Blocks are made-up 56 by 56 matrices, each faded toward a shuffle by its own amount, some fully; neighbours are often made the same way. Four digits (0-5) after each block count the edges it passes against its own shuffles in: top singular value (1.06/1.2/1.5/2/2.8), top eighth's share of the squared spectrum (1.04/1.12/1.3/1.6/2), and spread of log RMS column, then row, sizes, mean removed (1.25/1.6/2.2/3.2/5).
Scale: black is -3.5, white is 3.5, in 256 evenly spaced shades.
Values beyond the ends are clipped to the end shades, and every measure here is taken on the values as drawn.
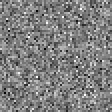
2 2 0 0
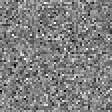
1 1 0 0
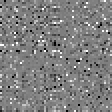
4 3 1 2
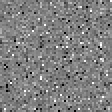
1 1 0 0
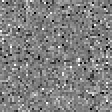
2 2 1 0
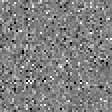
2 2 1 1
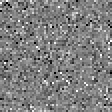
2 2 1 1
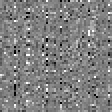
4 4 3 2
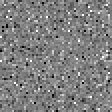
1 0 0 0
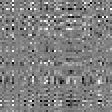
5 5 3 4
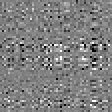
4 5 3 3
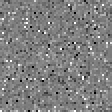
2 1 0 1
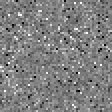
0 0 0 0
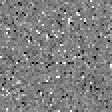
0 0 0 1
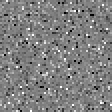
0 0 0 0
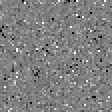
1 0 0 0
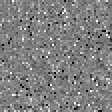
0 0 0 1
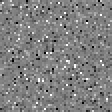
0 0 0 0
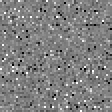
0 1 0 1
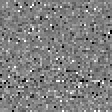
2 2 0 2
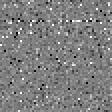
2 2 0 1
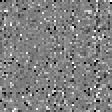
3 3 2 1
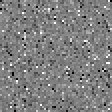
2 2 1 0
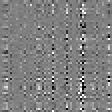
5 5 4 3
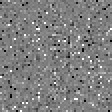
1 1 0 0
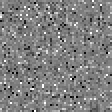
1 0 0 0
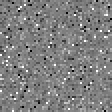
1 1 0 0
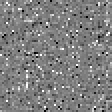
2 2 1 0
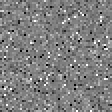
2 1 0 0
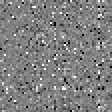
3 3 1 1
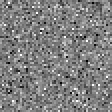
0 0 0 0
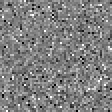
2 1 0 0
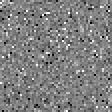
2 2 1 0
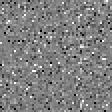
1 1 0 0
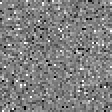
0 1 0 0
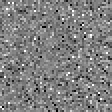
1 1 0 0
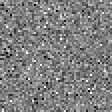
1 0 0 0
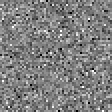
0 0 0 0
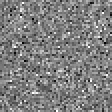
0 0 0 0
